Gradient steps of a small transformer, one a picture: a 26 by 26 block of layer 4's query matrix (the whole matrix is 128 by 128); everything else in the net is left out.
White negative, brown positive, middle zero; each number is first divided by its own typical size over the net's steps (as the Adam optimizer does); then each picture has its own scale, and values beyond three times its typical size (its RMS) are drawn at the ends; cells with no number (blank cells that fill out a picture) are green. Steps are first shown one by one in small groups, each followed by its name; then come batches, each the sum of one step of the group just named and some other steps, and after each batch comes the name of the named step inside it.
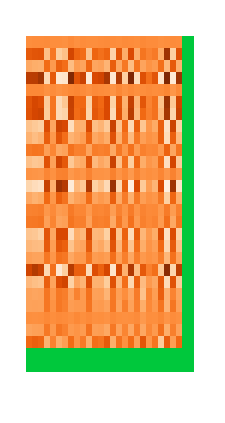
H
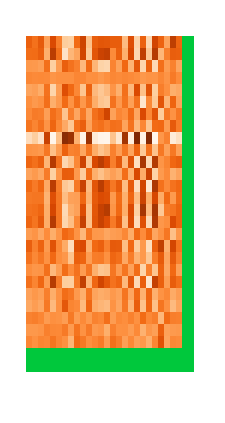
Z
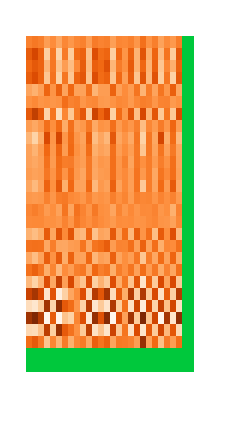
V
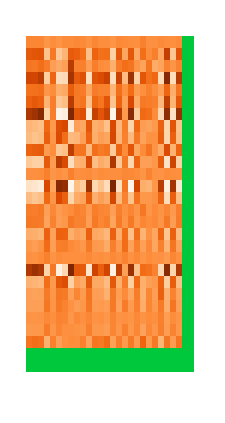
H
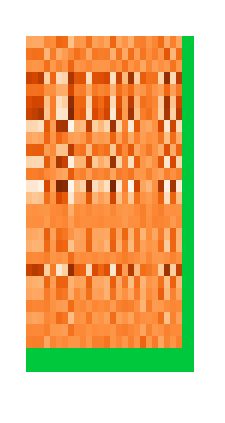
H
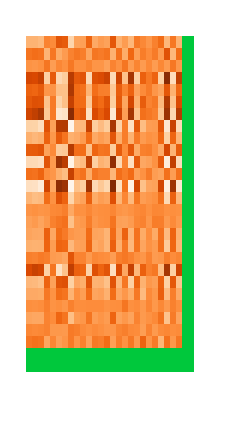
H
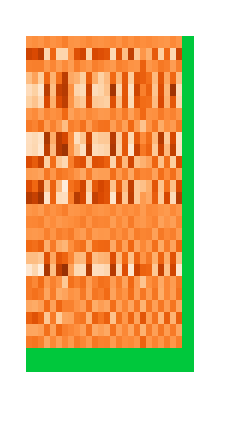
V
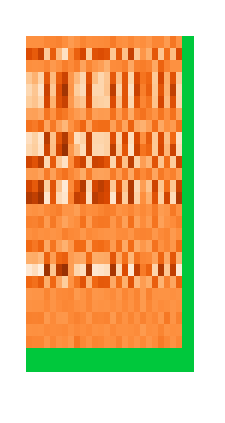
Z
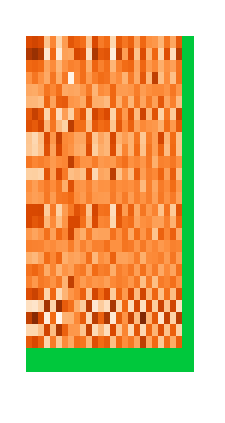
V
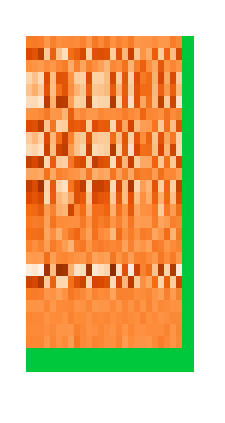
Z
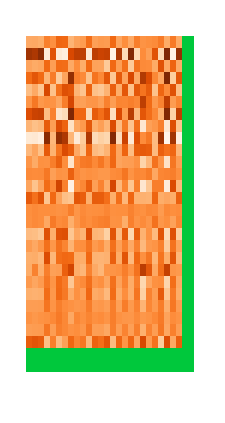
H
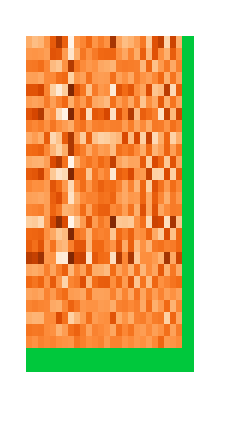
Z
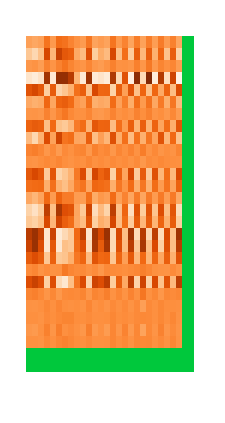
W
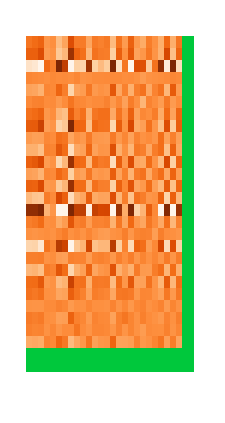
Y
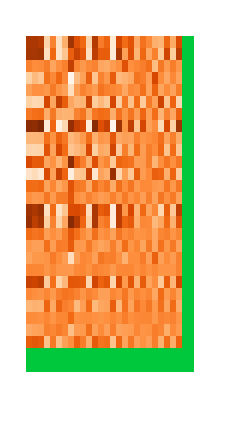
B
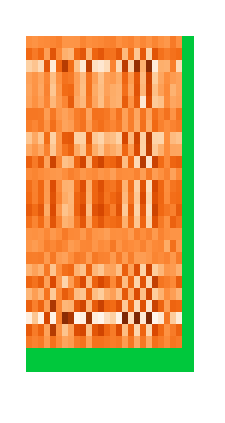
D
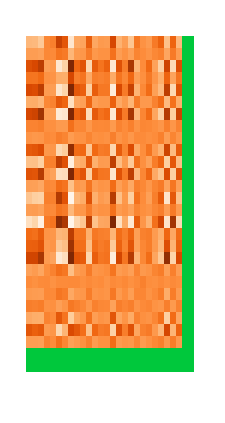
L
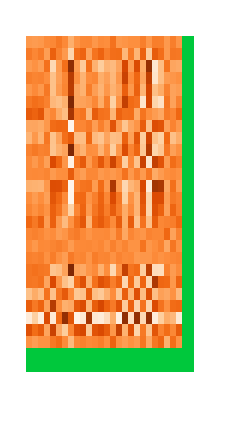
D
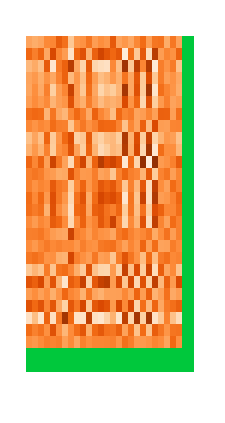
D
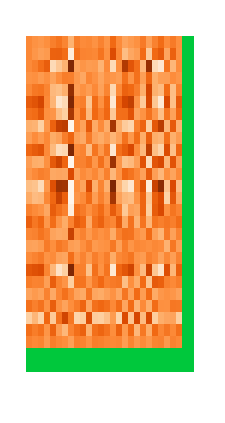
D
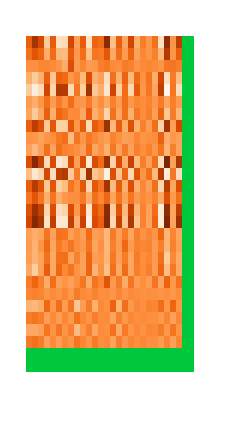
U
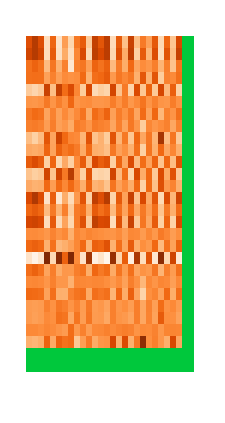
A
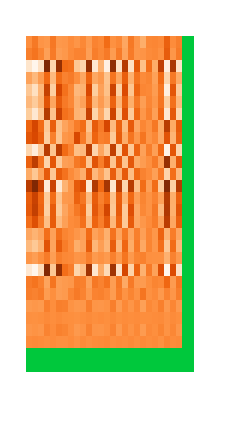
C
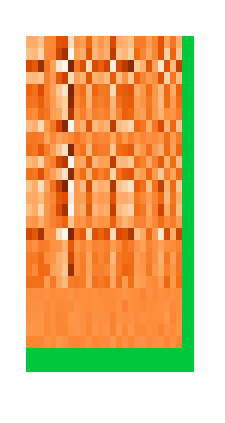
C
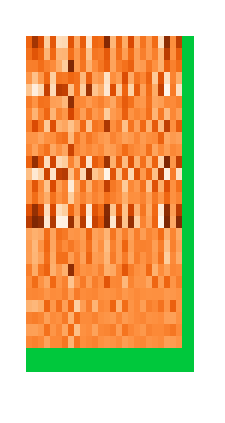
U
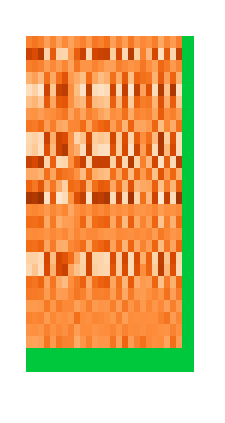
A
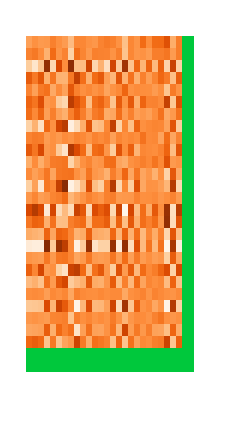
C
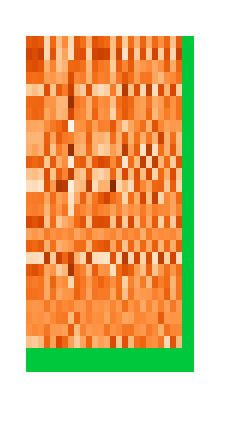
A
